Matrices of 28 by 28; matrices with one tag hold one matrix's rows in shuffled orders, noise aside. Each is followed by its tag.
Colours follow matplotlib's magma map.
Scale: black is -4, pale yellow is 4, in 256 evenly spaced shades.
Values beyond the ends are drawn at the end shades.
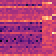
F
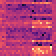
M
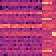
F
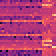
F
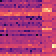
F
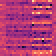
M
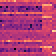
F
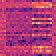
M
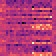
M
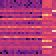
F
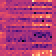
M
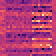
M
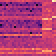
F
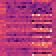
M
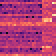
F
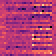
M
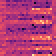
M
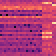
F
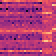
F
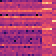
F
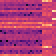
F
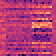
M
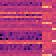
F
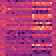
M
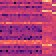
F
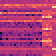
F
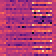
M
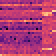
F
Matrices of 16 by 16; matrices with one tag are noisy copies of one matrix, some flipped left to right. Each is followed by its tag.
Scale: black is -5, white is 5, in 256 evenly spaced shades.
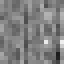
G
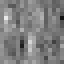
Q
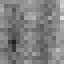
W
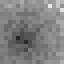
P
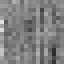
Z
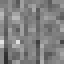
G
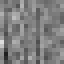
G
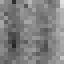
W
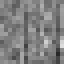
G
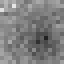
P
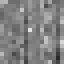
G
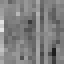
Z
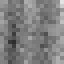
W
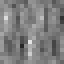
Q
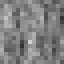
Q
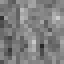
Q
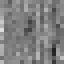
Z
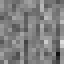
G
